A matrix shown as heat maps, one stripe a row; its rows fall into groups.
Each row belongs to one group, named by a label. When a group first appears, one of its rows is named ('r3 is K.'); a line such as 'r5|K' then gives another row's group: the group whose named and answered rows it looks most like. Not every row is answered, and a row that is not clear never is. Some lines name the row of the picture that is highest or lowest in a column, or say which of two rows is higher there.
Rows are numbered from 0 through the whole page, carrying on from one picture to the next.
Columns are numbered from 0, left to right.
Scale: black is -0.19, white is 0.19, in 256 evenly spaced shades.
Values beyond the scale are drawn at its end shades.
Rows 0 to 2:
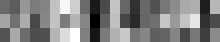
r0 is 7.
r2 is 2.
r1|7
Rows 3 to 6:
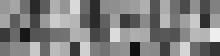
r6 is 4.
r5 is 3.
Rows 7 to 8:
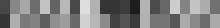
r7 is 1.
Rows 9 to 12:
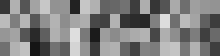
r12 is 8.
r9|1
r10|7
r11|2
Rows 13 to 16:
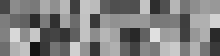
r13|1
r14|3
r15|8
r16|8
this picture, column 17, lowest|14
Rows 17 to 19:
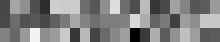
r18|3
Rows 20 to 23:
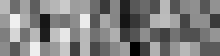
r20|7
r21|8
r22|4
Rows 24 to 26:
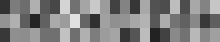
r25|2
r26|1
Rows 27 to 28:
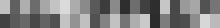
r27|7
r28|3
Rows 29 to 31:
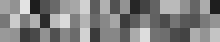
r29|8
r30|4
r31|3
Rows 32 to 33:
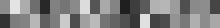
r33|1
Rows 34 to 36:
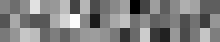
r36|1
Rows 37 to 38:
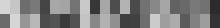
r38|8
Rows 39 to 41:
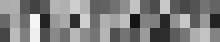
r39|2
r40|4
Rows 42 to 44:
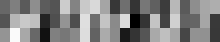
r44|8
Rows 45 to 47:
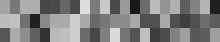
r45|8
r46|2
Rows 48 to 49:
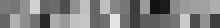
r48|1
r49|4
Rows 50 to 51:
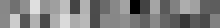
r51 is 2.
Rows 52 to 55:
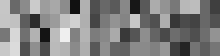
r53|2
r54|4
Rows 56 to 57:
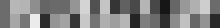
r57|4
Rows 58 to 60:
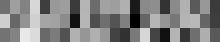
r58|4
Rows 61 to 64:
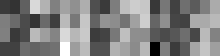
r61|3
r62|3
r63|3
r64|3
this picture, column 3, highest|61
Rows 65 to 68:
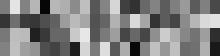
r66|3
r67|8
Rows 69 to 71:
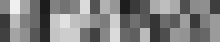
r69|8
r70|4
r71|4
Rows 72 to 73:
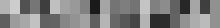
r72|2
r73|1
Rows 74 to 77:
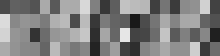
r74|3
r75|7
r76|2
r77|7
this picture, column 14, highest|74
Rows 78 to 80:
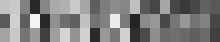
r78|2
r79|4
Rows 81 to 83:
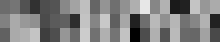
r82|8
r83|8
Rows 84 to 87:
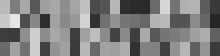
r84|7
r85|2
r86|1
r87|4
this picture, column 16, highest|84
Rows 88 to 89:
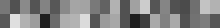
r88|3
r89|8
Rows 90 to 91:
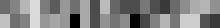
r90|1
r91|7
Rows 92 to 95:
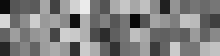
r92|3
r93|7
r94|3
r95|1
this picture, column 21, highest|95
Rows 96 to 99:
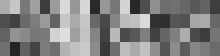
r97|3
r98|4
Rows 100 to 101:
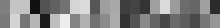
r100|8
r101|4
